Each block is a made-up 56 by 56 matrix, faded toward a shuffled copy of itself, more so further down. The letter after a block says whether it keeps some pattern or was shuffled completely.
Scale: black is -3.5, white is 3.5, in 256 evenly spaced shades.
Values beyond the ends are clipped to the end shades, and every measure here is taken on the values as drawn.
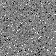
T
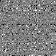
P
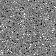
T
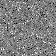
T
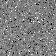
T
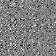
P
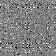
P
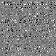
P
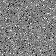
T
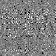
P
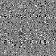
P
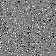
T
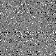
P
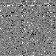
P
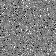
T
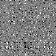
P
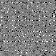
P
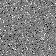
T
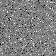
T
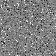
T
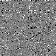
P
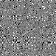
P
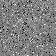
T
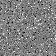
T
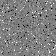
T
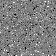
T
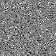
P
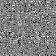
P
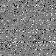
P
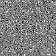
P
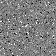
T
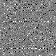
P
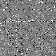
P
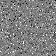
T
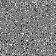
P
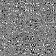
P
